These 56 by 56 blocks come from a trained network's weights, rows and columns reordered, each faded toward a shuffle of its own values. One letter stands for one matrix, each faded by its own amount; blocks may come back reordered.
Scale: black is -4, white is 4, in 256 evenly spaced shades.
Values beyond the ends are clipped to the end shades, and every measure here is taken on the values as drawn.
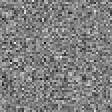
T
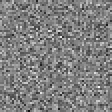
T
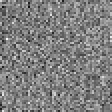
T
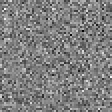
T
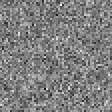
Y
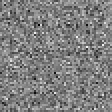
Y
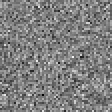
Y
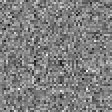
T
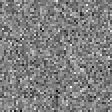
Y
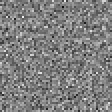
Y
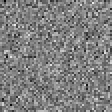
Y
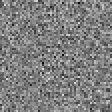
T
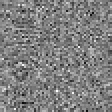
T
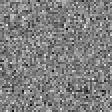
Y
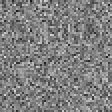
T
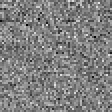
Y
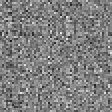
T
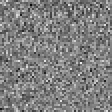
Y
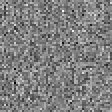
T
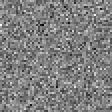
Y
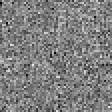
Y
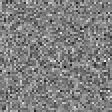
Y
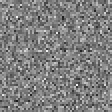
Y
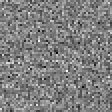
Y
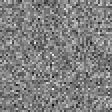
T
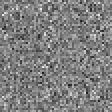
T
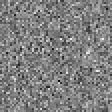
Y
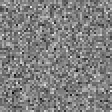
Y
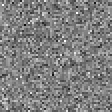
Y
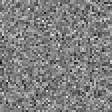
Y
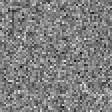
Y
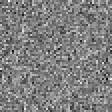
Y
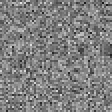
T
